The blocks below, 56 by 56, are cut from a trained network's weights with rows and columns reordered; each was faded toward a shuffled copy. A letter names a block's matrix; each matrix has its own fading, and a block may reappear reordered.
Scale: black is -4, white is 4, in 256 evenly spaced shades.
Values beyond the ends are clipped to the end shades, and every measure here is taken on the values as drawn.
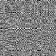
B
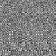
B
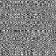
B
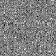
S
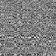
B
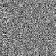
S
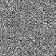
S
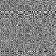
B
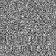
S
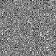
S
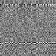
B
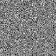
S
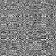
B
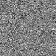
S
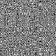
S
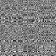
B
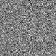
S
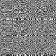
B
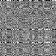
B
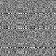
B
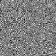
S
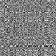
B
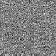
S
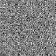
S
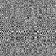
B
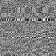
B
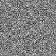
S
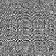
B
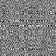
B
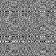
B
